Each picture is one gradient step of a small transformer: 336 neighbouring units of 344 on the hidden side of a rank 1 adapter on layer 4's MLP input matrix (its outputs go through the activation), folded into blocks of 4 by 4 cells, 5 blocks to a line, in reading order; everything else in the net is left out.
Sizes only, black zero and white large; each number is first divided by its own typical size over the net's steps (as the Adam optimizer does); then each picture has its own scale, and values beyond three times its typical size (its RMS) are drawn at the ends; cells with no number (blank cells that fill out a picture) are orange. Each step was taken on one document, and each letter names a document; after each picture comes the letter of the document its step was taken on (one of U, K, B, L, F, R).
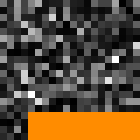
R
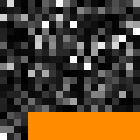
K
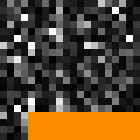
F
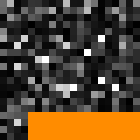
R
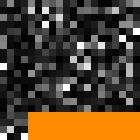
K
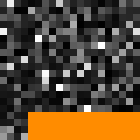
K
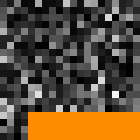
R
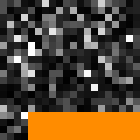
F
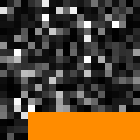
F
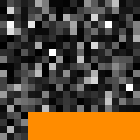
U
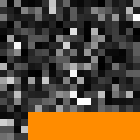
R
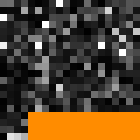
K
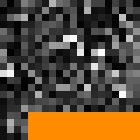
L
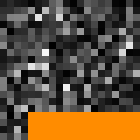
L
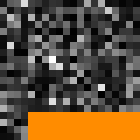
R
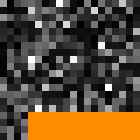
L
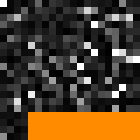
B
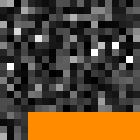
K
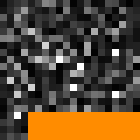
B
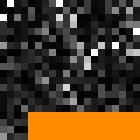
K
